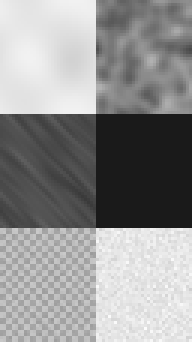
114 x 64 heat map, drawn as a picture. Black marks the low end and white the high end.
The table splits into 3 rows of 2 panels. Panel 1,1: very high, smooth, faint in contrast. Panel 1,2: middling, blotchy. Panel 2,1: low, slanting down to the right, faint in contrast. Panel 2,2: very low, flat. Panel 3,1: high, checkered. Panel 3,2: very high, fine-grained, faint in contrast.
